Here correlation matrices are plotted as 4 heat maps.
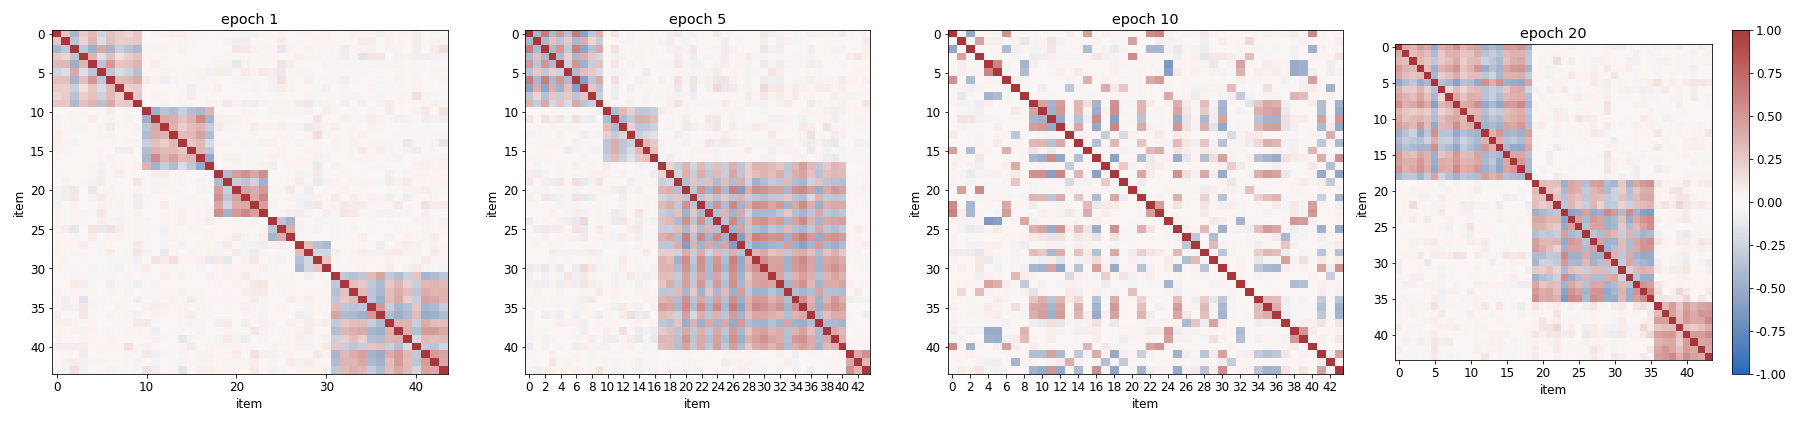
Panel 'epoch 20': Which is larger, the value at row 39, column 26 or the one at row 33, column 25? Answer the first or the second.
the second
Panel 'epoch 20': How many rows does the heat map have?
44
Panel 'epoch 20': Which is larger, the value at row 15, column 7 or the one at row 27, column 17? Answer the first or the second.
the first
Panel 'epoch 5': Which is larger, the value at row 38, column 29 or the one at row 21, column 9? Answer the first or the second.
the first
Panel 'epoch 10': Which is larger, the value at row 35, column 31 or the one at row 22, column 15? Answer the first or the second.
the second
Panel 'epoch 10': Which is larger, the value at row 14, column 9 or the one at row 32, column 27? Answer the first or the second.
the first
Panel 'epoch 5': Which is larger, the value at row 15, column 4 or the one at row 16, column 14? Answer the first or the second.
the second
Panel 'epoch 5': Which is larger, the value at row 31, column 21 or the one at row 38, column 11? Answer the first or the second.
the second
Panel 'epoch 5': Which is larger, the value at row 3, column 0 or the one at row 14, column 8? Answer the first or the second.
the second
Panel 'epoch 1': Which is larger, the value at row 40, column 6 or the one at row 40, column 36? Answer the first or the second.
the second
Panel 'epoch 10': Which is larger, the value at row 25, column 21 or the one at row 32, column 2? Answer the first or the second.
the first
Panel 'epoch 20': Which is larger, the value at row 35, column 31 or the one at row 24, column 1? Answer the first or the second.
the first
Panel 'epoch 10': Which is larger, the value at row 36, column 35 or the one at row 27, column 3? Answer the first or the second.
the first
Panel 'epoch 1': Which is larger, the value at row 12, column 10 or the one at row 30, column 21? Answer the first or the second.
the second
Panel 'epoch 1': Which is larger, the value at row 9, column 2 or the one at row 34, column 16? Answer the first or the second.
the second
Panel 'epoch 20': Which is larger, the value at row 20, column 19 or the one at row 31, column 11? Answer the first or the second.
the first
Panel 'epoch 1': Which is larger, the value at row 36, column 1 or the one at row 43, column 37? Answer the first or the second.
the second
